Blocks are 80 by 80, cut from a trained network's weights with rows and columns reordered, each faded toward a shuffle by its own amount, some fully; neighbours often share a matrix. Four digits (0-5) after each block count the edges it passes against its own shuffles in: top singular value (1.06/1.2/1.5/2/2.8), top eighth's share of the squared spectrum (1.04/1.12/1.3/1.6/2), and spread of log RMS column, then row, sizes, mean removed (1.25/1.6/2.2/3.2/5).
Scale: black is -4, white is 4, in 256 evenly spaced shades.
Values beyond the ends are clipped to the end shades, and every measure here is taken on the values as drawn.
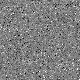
0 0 0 0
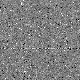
3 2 0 1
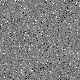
0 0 0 0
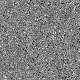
0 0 0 0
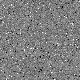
0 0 0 0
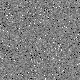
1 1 0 0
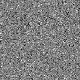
3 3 1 1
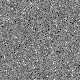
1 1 0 0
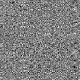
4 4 2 3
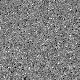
1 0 0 0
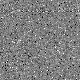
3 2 0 1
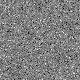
1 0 0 0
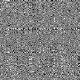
4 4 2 3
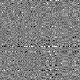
4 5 2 3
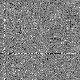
4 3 1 2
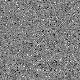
2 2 0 1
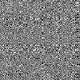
4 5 2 3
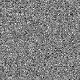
3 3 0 2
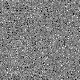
2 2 0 0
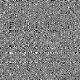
4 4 2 3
